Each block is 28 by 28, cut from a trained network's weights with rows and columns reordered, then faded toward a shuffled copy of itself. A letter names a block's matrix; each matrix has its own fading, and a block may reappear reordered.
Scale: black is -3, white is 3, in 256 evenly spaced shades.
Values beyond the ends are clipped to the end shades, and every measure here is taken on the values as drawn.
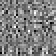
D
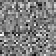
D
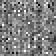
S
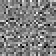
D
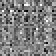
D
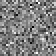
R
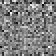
D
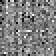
S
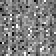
S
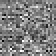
D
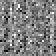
S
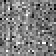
S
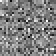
D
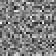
D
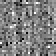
S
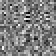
D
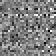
D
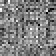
D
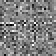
D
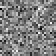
R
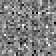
S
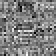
D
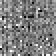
S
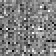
S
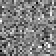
R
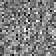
R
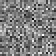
D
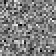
R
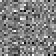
D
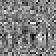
D
